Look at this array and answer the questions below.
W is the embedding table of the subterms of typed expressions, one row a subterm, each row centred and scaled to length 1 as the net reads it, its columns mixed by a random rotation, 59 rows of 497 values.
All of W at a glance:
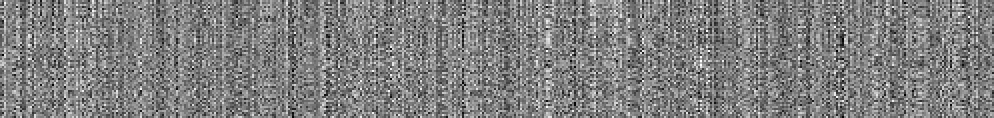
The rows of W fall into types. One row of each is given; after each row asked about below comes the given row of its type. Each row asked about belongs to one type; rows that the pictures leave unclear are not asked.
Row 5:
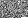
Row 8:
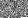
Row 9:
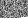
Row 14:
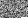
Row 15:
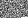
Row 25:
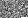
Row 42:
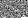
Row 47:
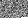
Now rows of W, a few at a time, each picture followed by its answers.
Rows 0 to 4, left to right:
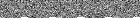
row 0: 42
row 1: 47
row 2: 42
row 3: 14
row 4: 42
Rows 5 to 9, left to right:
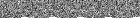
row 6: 42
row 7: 42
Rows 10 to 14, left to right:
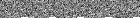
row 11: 42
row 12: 9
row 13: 47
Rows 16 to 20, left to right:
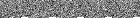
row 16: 5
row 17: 15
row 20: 5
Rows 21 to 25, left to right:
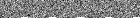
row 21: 9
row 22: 8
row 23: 15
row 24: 14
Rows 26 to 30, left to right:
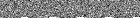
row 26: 8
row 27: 47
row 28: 14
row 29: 8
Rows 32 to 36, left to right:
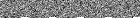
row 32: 14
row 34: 15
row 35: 47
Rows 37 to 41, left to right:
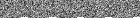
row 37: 15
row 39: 14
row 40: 25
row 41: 15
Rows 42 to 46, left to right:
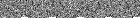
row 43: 9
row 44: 5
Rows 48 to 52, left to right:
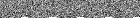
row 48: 5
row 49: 9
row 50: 14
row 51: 9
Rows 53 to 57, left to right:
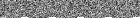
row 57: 9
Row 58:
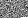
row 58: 15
